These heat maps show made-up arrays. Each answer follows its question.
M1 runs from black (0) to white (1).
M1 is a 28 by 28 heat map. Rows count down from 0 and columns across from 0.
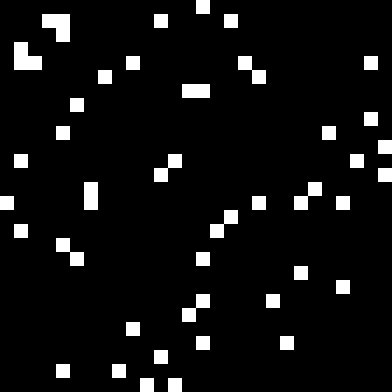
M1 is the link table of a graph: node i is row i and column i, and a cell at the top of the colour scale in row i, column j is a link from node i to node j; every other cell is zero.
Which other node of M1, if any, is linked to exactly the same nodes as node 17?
node 2
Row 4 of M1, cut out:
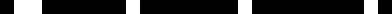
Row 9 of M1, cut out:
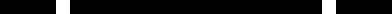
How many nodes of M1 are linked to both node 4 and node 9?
0
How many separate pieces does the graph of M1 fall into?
2
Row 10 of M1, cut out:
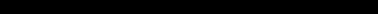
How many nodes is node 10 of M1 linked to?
1
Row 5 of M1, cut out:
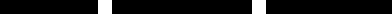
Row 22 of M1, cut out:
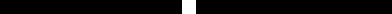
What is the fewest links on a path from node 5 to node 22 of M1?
5
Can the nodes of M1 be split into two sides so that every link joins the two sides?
yes
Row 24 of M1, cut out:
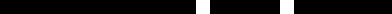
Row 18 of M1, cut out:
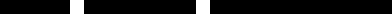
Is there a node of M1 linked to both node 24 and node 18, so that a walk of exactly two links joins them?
yes
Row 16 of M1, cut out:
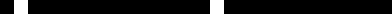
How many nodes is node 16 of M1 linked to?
2
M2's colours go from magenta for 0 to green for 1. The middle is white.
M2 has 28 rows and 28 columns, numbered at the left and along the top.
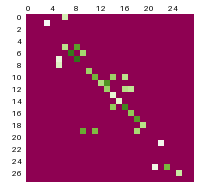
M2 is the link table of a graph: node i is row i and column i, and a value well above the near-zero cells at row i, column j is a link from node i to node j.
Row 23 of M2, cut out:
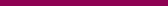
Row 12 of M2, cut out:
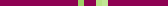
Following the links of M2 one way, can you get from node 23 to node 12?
no
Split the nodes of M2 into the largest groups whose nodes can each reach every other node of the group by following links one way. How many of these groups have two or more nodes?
2
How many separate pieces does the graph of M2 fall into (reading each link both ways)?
8
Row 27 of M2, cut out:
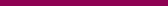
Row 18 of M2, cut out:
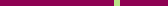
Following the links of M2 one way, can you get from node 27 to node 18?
no
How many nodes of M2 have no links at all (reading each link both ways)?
5
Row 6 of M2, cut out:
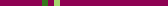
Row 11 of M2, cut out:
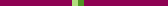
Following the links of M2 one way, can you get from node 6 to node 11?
yes
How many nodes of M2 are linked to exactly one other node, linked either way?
6
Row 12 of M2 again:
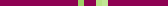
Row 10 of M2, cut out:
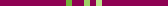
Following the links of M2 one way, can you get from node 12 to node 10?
yes
